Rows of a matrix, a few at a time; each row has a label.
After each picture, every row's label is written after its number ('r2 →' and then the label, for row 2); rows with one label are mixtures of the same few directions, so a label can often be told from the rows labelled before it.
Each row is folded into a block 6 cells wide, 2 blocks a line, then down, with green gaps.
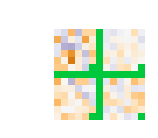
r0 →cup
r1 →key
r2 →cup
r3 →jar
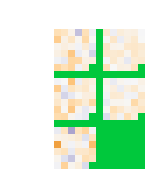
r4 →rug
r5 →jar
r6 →cup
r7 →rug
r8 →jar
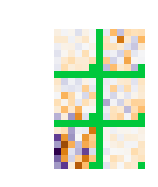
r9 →rug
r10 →jar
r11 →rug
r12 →rug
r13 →cup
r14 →rug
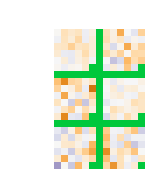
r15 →cup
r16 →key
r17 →key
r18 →rug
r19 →rug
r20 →cup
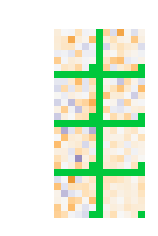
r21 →jar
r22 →jar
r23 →rug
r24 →jar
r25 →jar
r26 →key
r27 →cup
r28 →key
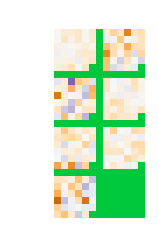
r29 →rug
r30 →rug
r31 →jar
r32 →cup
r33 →rug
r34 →jar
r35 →cup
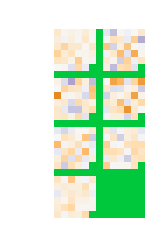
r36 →rug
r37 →key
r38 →jar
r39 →jar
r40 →key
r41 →jar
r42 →jar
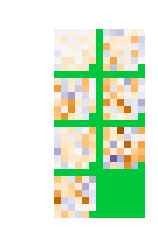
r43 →rug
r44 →key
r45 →cup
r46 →rug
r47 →cup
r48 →key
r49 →cup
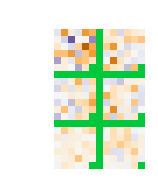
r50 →jar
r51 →key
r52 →rug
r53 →key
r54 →jar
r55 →cup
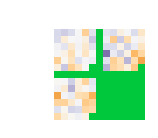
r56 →key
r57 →rug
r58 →jar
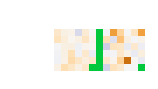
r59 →rug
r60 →jar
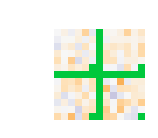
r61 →key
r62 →rug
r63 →rug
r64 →cup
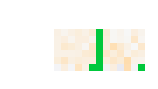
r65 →rug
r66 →rug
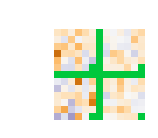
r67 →rug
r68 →cup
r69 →rug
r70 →jar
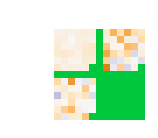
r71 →jar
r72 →rug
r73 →jar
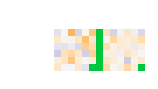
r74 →cup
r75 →jar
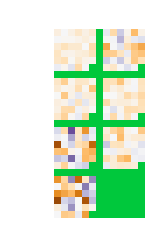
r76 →rug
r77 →jar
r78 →key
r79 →key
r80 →jar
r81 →jar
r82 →cup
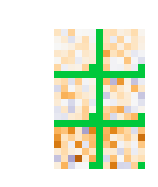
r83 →jar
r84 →rug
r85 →cup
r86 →jar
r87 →key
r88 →key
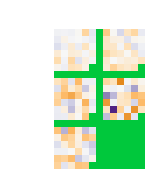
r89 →key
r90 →cup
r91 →cup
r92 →key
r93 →jar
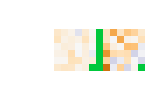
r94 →rug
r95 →rug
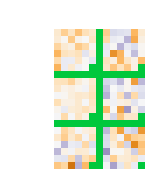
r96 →rug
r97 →cup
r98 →key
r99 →key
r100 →rug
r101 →cup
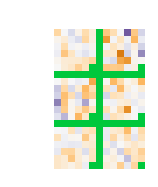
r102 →cup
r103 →rug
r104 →cup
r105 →jar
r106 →cup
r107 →rug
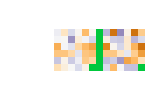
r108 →jar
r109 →jar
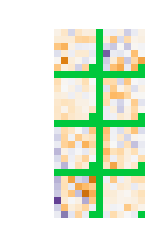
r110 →key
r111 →rug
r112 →cup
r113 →cup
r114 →cup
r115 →cup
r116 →cup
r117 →jar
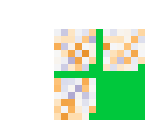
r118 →key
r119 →key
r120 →cup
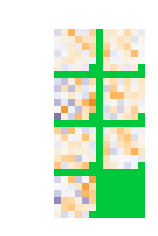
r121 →cup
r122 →cup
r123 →rug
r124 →cup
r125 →jar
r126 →cup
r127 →cup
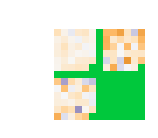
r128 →cup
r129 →key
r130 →jar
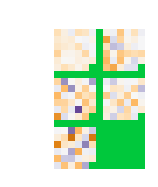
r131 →cup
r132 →cup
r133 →jar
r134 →key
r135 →jar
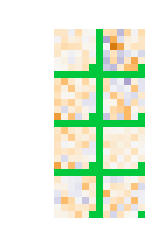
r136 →cup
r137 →cup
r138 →rug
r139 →rug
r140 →rug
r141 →key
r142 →cup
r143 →key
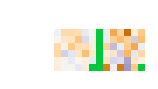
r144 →cup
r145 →rug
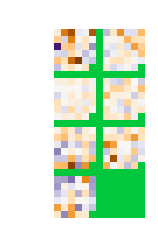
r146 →jar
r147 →cup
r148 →key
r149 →jar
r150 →rug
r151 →key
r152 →key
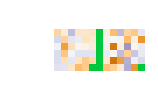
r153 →cup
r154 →key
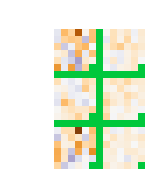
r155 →rug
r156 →cup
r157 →cup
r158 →rug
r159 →rug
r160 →jar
